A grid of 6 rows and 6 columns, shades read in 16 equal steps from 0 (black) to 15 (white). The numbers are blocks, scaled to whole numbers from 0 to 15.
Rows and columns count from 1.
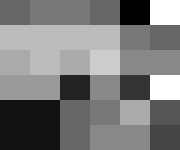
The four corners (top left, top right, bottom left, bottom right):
6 15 1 4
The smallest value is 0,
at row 1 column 5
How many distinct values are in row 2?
3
